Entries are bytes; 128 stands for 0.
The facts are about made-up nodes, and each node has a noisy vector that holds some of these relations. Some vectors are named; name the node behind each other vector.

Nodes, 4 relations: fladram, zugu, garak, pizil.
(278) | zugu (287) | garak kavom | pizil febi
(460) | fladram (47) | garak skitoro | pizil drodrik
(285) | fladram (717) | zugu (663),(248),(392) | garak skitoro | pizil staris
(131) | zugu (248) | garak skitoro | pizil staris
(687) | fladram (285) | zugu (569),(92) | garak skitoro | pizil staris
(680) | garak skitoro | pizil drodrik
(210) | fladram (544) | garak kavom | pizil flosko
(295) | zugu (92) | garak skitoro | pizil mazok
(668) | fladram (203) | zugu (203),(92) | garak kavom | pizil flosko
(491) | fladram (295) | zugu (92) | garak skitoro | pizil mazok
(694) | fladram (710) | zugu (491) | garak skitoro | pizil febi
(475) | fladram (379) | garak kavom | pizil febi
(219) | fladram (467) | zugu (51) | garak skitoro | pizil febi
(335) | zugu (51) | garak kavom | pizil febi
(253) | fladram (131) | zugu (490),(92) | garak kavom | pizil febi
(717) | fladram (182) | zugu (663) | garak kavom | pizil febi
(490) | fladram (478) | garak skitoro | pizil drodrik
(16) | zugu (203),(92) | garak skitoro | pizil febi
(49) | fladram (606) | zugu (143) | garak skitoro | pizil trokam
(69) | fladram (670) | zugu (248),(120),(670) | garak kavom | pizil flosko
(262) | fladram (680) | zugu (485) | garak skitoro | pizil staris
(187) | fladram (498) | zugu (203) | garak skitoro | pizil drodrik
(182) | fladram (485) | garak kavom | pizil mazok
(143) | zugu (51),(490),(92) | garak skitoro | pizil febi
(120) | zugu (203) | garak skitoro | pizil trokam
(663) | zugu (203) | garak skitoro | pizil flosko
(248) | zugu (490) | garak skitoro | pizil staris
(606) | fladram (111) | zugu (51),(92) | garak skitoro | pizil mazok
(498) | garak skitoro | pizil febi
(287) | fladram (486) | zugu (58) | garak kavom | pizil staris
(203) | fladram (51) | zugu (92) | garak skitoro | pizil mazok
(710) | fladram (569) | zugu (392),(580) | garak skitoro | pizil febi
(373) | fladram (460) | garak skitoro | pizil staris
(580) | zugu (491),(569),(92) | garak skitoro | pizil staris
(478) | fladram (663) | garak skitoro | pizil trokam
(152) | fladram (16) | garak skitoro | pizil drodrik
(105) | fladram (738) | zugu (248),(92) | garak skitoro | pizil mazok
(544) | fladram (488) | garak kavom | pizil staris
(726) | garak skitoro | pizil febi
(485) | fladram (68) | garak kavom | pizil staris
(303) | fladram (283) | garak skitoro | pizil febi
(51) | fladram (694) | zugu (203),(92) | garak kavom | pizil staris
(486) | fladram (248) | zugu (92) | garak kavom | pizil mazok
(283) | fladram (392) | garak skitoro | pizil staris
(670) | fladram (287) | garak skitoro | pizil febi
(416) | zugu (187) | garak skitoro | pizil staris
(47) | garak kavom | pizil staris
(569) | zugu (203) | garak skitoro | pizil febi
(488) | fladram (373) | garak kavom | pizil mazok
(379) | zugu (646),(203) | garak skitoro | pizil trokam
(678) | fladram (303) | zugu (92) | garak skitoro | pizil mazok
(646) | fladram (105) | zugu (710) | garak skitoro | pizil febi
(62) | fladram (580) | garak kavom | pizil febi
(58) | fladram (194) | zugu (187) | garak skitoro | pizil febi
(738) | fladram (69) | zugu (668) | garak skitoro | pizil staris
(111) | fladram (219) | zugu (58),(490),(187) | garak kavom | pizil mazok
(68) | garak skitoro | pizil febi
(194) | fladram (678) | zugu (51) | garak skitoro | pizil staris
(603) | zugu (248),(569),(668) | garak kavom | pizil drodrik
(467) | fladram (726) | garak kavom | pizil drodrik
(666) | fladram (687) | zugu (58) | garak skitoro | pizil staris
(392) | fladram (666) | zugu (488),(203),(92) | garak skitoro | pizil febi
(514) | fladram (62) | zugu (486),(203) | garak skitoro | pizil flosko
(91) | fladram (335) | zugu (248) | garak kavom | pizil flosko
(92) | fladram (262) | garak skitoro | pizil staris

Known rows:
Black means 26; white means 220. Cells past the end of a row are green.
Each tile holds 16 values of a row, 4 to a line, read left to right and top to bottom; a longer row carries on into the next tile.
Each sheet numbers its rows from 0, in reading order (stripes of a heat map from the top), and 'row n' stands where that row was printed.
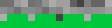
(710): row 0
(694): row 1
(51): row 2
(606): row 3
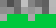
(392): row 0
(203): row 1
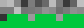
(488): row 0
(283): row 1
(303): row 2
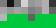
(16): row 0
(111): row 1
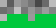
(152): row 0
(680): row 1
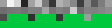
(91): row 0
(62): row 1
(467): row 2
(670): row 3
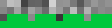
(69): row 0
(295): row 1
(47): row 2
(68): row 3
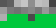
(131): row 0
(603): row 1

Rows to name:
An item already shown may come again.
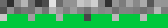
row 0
(58)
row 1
(678)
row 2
(105)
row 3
(668)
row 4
(49)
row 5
(152)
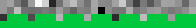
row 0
(47)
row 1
(91)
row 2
(285)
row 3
(187)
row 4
(62)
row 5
(219)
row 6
(92)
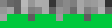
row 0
(203)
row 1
(111)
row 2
(687)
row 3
(111)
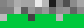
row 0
(646)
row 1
(717)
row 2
(120)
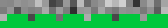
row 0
(514)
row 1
(278)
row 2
(498)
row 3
(105)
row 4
(668)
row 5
(491)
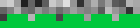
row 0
(210)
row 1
(194)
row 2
(253)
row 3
(491)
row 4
(248)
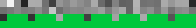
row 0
(475)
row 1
(486)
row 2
(490)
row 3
(335)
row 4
(203)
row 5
(143)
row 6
(287)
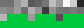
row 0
(738)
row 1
(379)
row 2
(91)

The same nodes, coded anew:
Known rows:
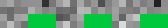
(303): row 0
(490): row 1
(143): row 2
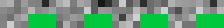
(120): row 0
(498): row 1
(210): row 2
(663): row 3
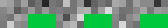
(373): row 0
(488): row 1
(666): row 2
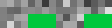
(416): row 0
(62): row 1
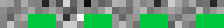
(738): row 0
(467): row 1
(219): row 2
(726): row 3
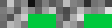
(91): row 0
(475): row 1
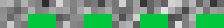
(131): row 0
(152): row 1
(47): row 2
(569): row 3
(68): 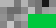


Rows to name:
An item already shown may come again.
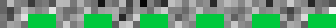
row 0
(475)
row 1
(68)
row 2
(278)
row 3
(16)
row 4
(16)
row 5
(335)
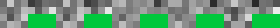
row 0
(717)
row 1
(717)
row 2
(194)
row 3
(219)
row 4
(335)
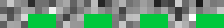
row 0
(335)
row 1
(58)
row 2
(187)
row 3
(111)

